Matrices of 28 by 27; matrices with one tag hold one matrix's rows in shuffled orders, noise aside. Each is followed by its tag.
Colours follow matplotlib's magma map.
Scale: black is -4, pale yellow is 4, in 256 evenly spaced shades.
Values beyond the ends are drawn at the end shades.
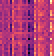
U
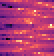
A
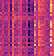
U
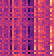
U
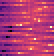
A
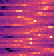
A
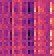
U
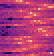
A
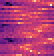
A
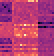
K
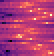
A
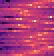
A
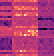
K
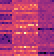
K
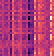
U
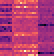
K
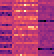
K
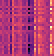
U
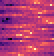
A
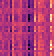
U
